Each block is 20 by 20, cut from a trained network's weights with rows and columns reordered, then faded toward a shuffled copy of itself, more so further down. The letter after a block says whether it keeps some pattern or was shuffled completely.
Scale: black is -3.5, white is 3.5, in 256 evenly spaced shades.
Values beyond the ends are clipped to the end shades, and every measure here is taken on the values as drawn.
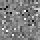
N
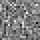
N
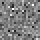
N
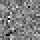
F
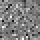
N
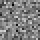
F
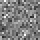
N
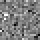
N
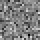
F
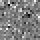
N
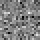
F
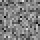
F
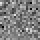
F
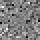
N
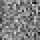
F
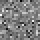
N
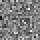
N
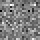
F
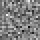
N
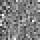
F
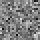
F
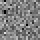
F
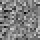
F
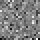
F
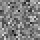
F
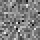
F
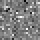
N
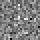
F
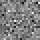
N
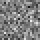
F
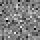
N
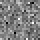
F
